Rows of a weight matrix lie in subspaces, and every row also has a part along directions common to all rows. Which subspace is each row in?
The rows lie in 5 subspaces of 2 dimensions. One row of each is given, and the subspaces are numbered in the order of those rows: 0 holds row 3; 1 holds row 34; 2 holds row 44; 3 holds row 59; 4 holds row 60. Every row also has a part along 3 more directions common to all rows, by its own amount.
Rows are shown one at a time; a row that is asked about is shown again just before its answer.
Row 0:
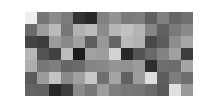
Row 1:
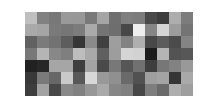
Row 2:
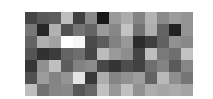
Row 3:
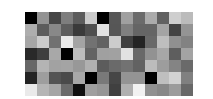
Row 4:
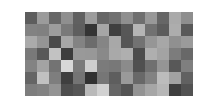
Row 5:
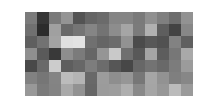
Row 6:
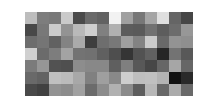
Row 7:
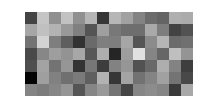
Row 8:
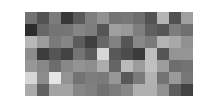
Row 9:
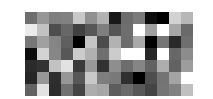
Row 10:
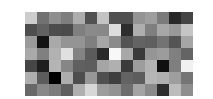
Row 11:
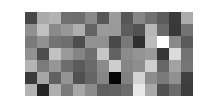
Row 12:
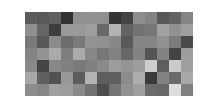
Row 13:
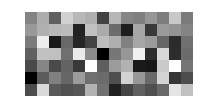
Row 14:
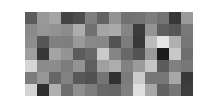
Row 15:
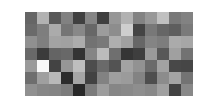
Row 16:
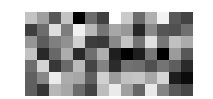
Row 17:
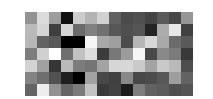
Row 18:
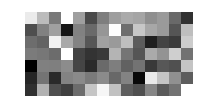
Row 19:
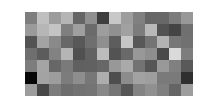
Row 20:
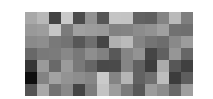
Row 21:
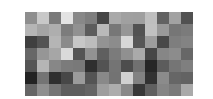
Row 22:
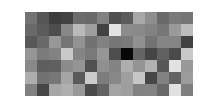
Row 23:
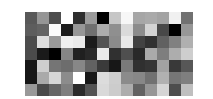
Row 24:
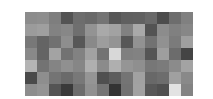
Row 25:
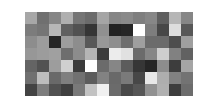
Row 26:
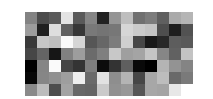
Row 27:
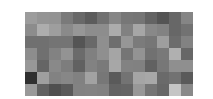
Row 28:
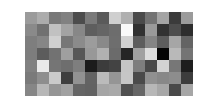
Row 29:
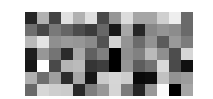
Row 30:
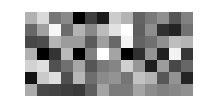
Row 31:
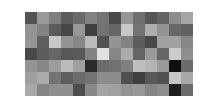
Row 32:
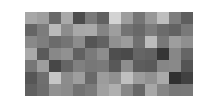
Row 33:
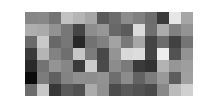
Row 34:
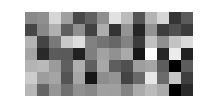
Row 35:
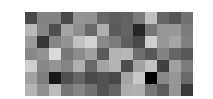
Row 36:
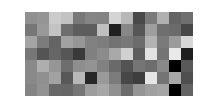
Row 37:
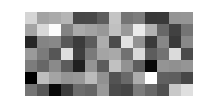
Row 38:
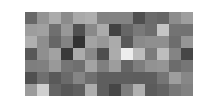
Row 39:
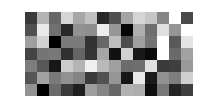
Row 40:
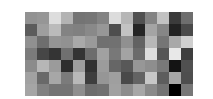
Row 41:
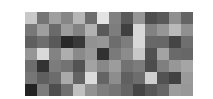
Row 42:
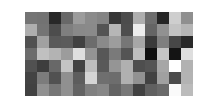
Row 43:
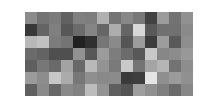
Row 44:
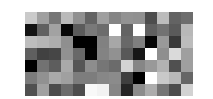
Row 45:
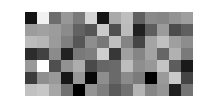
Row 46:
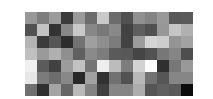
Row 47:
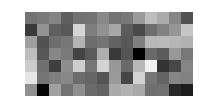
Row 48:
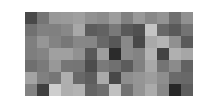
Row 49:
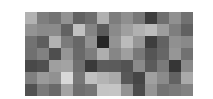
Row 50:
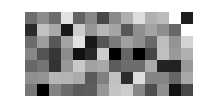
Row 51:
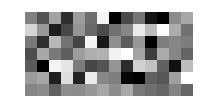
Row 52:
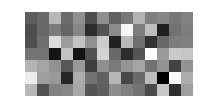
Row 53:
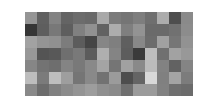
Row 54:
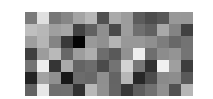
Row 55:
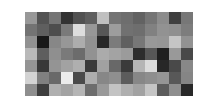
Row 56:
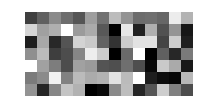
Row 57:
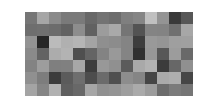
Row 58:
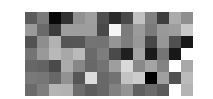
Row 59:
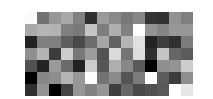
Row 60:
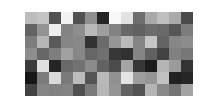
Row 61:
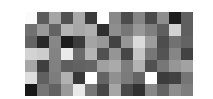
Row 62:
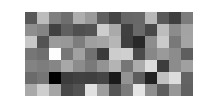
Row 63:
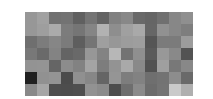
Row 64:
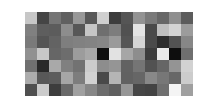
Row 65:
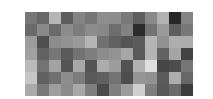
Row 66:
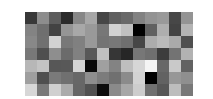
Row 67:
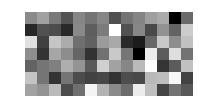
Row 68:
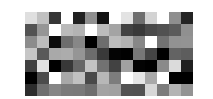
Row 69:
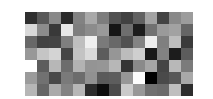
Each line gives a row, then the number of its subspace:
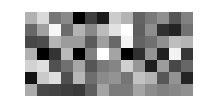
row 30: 3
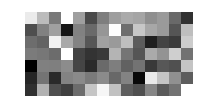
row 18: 2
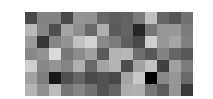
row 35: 2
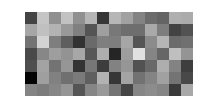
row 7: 3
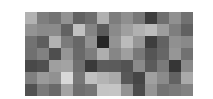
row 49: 4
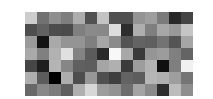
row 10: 2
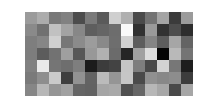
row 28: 0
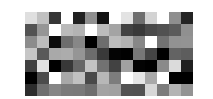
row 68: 4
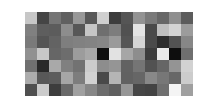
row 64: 3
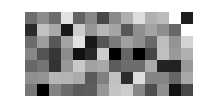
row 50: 0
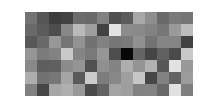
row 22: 1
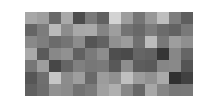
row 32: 4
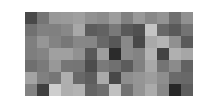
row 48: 3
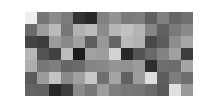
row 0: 3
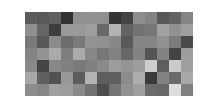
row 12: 1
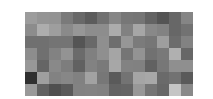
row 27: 3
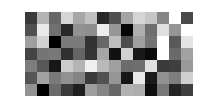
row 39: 0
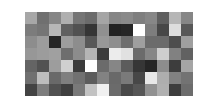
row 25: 1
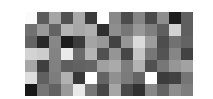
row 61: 0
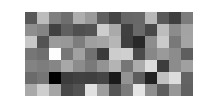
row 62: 2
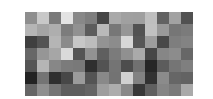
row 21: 2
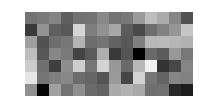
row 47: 0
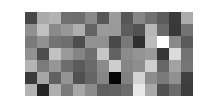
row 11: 3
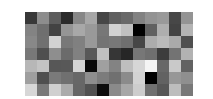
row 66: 1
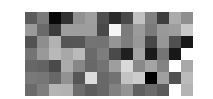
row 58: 1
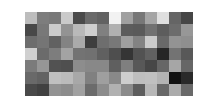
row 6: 4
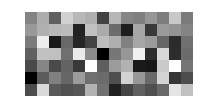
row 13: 4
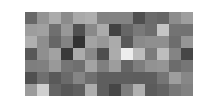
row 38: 1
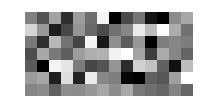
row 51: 4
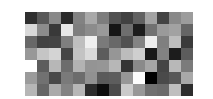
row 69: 2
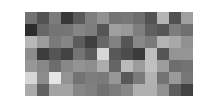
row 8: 2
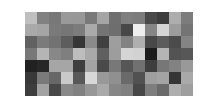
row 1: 4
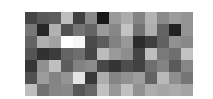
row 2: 0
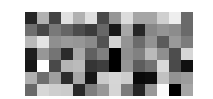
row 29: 3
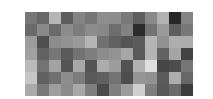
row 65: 1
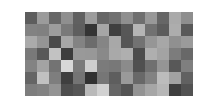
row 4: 1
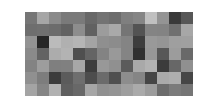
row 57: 2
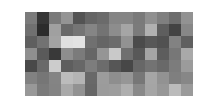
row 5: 0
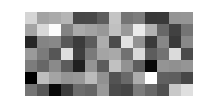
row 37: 3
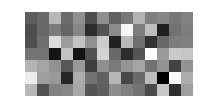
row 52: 4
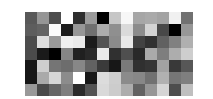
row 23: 0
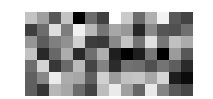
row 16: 4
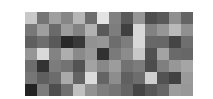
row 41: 0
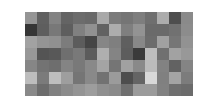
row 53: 2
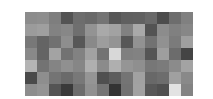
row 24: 3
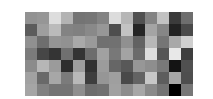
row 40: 1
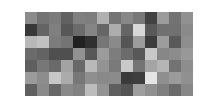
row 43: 2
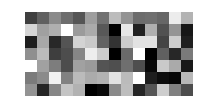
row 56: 2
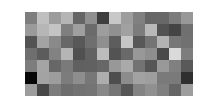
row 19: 3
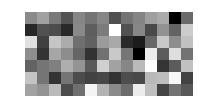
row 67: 2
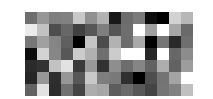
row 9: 4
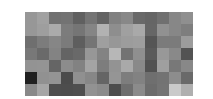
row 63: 3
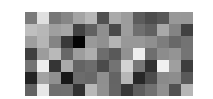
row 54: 0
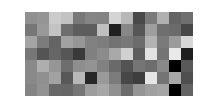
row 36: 1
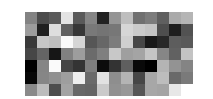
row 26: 0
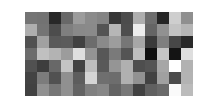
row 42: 1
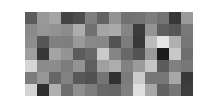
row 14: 3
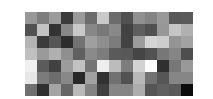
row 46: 0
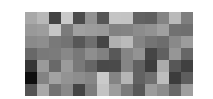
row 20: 4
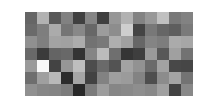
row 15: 3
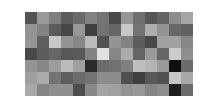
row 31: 4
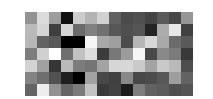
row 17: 0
